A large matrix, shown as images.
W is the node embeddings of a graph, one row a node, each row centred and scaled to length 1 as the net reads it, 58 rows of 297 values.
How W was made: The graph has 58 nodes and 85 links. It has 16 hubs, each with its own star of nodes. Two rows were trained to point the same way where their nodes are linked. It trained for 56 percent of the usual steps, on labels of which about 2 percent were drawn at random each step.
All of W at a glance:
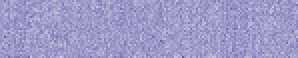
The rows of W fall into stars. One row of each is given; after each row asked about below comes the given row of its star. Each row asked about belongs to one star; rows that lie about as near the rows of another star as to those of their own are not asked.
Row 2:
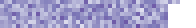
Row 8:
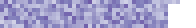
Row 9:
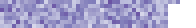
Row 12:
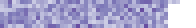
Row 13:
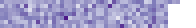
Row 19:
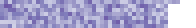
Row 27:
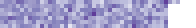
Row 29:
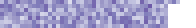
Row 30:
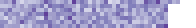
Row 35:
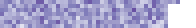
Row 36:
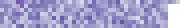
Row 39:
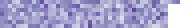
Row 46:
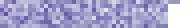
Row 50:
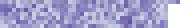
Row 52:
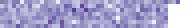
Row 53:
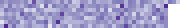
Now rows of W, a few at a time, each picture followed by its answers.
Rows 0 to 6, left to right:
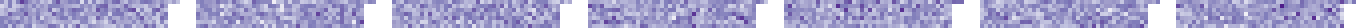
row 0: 53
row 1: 19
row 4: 50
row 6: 35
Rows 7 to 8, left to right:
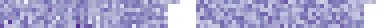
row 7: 12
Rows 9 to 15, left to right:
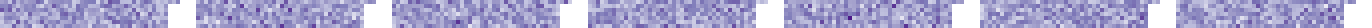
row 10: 19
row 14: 2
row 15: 12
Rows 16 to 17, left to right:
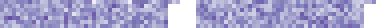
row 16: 8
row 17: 46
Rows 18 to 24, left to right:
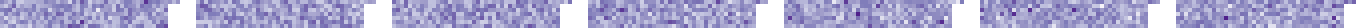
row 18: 30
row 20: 52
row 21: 13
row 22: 12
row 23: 53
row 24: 39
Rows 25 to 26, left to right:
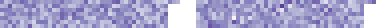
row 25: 53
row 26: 9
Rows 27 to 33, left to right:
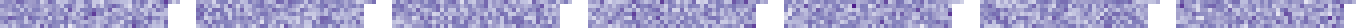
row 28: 39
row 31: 8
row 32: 12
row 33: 29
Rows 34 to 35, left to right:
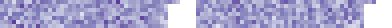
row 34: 36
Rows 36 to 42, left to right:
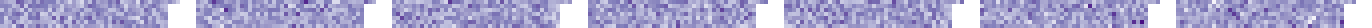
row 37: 53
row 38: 46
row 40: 35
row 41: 52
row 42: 52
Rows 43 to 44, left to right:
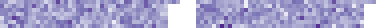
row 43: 50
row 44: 13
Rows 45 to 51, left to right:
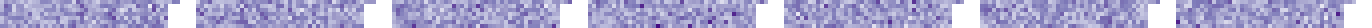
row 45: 46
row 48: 29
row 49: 27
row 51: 36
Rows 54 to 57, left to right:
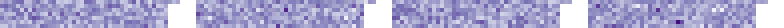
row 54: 27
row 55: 39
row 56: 13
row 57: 13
